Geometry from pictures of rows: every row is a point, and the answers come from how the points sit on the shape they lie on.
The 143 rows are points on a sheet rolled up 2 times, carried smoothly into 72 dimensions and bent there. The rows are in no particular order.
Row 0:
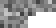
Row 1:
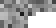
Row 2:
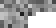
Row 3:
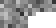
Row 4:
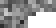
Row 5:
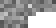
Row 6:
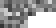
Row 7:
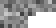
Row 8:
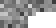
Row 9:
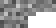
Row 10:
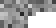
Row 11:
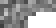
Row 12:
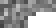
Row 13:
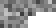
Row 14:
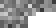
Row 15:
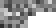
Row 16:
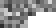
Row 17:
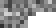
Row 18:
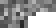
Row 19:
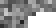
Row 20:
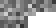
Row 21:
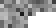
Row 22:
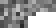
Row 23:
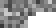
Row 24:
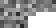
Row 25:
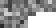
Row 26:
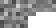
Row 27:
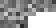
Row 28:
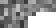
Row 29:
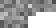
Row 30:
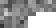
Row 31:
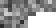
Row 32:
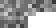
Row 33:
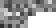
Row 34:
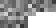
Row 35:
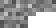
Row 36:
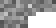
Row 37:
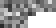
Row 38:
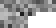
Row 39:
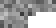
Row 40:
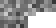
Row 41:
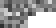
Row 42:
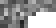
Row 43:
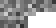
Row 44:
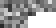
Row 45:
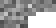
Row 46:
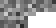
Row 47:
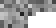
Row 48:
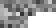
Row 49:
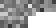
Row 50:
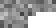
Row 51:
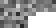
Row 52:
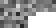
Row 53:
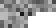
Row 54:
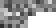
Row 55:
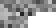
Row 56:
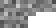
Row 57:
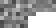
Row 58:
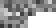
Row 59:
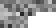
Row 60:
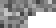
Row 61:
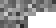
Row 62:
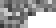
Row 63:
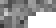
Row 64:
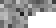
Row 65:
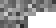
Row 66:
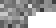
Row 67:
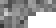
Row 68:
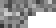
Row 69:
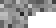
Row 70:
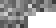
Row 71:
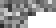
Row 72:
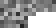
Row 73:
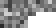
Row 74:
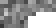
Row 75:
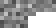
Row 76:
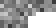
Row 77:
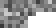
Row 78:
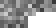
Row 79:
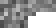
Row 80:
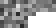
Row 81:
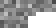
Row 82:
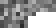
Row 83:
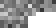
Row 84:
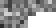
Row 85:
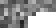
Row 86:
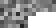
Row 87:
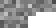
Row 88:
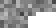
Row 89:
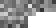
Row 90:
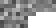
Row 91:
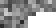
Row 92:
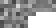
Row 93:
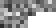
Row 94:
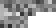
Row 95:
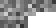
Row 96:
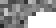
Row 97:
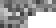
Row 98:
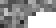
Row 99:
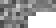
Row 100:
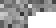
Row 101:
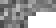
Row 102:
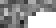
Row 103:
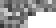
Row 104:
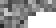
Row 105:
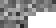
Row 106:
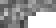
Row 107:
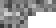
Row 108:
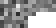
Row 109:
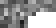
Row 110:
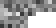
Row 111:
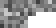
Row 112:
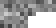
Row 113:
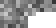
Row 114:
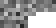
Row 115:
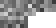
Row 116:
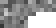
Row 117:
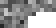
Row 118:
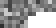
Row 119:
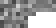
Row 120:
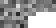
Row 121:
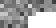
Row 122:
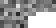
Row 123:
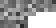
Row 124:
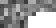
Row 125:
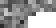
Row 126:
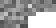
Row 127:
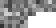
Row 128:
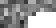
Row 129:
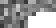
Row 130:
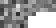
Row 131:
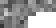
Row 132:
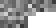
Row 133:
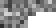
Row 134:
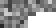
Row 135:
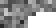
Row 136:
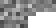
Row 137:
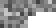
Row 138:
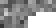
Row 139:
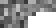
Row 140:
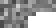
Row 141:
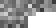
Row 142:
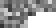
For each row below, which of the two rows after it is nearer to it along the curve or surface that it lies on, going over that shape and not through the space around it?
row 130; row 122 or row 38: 122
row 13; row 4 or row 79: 4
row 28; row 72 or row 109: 109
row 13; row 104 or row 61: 104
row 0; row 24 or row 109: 109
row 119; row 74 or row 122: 74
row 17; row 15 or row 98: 98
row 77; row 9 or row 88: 88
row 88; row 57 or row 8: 57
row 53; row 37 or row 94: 94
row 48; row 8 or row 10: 10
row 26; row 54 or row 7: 7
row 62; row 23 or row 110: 110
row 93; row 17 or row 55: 55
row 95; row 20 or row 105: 20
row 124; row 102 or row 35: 102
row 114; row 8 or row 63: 8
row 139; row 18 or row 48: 18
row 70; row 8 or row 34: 34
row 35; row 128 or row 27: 128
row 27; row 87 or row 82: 82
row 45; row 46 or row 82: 82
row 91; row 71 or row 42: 42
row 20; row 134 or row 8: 8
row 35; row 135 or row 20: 135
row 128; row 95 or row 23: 23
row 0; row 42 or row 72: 42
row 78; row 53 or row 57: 53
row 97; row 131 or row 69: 69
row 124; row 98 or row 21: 98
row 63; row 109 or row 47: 109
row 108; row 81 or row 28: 28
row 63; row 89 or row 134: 134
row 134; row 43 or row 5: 5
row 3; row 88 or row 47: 47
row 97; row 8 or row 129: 8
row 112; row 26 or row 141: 26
